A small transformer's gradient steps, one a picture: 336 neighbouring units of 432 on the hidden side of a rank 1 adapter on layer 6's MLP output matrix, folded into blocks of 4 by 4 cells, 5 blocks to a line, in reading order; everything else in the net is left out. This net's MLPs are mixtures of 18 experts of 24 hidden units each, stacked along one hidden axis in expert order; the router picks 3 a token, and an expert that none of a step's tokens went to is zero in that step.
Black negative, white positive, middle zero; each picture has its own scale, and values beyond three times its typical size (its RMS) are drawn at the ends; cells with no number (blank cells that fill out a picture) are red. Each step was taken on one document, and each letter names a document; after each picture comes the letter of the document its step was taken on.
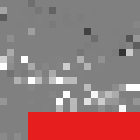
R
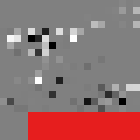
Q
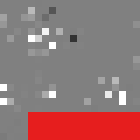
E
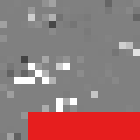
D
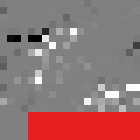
Q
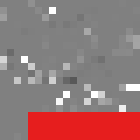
R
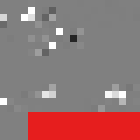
E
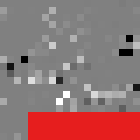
R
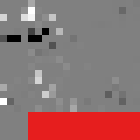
E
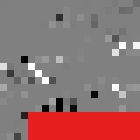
D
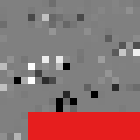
D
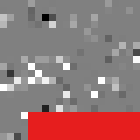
D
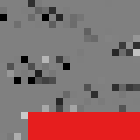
D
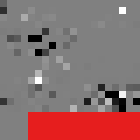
Q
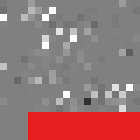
R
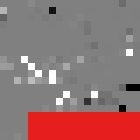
R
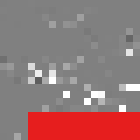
R
